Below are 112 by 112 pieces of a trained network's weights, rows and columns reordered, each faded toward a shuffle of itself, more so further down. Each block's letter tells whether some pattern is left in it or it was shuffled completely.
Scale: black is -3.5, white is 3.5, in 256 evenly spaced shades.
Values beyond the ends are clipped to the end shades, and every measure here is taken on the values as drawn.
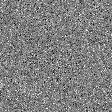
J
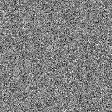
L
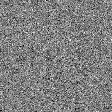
L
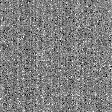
L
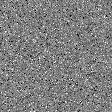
J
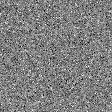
J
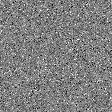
J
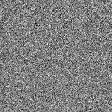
L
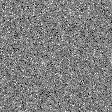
J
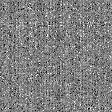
L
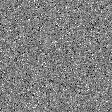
J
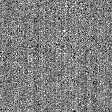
L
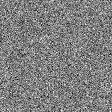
L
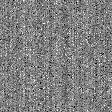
L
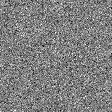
J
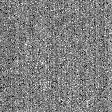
L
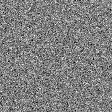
J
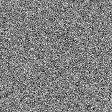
L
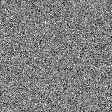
J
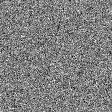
J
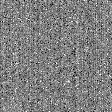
L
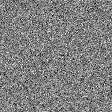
J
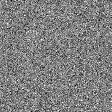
L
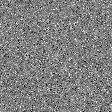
J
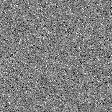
J
